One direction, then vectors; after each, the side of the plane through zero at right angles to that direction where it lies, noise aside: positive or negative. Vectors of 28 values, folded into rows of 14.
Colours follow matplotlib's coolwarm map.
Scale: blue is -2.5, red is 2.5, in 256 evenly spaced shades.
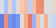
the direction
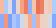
positive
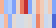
positive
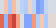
negative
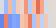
positive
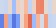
positive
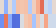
positive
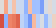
negative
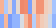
positive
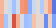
negative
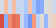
negative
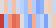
negative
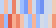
negative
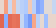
negative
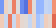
negative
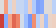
negative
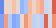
positive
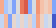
positive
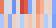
positive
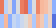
positive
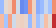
negative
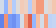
positive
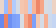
positive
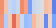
negative
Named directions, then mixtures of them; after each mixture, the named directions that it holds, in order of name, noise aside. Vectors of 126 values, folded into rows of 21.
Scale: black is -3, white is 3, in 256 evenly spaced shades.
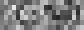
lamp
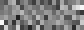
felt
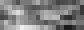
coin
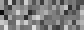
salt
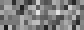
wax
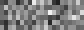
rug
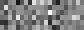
rug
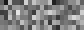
rug, salt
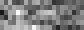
coin, rug, salt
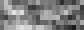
coin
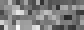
coin, felt, salt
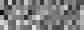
salt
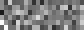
felt, salt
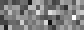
rug, wax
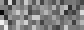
salt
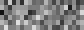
salt
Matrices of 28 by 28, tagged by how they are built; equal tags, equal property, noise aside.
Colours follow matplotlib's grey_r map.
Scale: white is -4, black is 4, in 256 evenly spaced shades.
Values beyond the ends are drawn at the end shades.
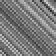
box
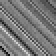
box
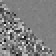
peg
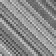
box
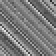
box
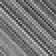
box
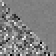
peg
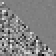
peg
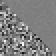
peg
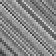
box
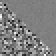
peg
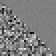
peg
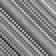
box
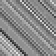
box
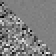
peg
